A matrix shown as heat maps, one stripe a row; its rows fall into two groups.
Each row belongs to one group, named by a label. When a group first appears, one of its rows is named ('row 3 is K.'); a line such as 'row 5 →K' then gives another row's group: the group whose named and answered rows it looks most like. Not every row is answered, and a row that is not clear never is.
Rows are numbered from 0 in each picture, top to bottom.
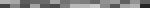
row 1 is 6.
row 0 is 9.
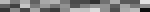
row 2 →6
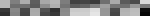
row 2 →6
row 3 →6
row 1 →9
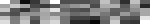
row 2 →9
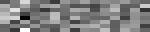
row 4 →9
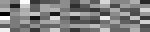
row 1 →9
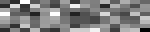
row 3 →9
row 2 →9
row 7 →6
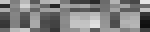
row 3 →6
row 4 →6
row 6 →6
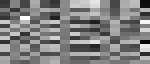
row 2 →9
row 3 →6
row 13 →6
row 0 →6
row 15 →9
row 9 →9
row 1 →6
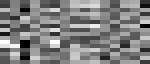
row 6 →6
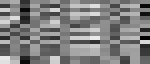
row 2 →9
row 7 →6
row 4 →9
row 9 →6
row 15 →9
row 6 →9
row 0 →9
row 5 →9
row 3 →6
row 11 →6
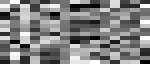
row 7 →9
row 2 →9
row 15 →6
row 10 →9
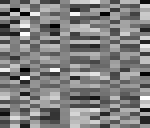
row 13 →6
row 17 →9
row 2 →9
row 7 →6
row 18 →6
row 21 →6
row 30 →6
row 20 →9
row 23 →9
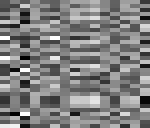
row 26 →6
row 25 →6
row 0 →6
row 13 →6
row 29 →9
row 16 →6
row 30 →6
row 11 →9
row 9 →9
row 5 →9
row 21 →9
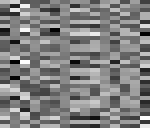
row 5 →6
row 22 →9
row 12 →6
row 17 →6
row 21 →9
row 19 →9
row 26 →6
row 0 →9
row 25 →6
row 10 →9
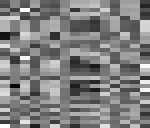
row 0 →6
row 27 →9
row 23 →9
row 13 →6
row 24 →9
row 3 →6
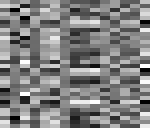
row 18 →6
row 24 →9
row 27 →9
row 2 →9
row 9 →9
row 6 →6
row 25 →6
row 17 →6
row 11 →9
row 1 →9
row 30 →9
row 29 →9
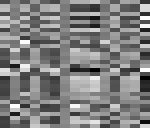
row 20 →6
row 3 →6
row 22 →6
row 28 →9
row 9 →9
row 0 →6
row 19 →6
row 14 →6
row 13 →6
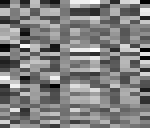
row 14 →6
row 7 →9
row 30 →9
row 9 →9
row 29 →6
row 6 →9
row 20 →9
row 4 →6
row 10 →9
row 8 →9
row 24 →6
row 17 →6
